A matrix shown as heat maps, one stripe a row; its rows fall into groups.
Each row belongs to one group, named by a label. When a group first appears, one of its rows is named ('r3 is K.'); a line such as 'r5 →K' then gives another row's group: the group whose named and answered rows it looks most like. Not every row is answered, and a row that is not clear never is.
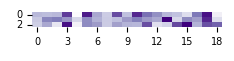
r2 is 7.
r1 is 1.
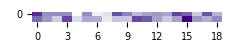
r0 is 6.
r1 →7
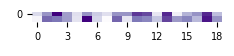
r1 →1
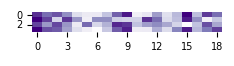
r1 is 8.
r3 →6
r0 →6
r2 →6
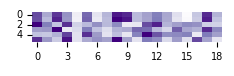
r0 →6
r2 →8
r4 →7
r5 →8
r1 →6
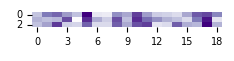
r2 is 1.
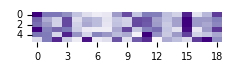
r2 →7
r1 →7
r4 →8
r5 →1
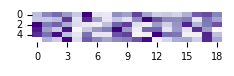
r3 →8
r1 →7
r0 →1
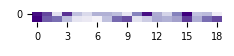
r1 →6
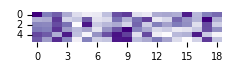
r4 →8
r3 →6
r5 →6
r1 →1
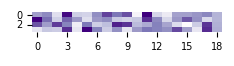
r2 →6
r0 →8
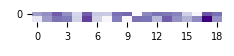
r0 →6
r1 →1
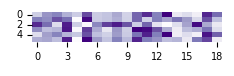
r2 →8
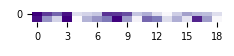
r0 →8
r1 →8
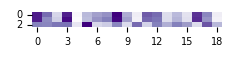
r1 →8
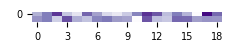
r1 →8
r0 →1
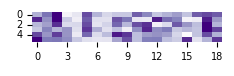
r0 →1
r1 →6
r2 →1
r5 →6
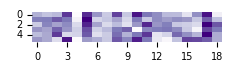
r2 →1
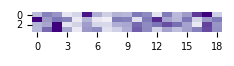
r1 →6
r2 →1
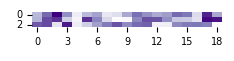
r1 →1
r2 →8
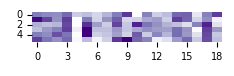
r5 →6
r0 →6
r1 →8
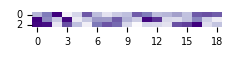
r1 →8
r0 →1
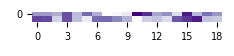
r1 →8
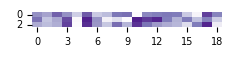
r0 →6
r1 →7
